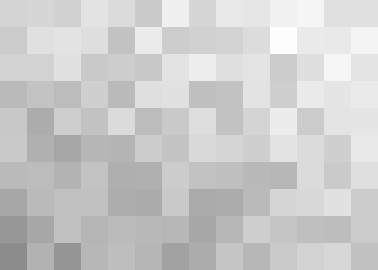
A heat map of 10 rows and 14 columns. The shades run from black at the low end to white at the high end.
Ninth with the highest average: top right. Average level on the scale: 80%. Slope: up to the top right. Stripes: none.
